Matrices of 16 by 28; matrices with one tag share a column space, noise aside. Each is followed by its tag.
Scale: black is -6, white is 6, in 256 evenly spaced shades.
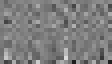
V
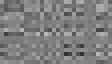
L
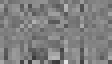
V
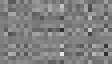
L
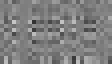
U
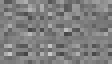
L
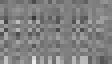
U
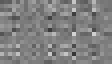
L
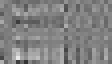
V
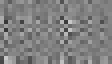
U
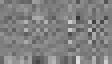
U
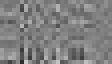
V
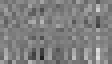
V
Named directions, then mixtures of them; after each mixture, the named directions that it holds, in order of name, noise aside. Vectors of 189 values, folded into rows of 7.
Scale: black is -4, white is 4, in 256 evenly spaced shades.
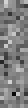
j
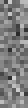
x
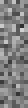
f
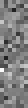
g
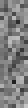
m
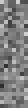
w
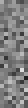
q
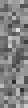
m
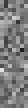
g, j, m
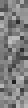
m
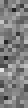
g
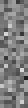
q, w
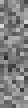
m, q, w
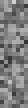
f, j, w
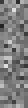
g, w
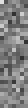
f, m, w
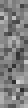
m, q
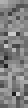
g, j, w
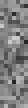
f, j, m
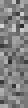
f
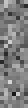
j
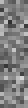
m, w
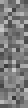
w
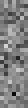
j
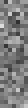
f, m, x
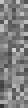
w, x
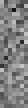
g, q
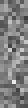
m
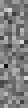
f, q, w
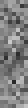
j, m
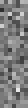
f, m, x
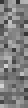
w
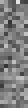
w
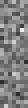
f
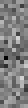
g, j, m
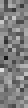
g, m, q
